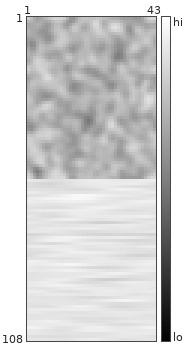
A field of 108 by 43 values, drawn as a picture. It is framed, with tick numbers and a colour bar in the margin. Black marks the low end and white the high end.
It is made of 2 by 1 panels. Panel 1,1: high, blotchy. Panel 2,1: very high, streaked across, faint in contrast.
